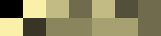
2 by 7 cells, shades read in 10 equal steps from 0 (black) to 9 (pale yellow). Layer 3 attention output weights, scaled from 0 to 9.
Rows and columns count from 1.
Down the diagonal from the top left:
0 2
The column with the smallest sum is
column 7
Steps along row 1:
up down down up down up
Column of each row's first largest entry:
2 1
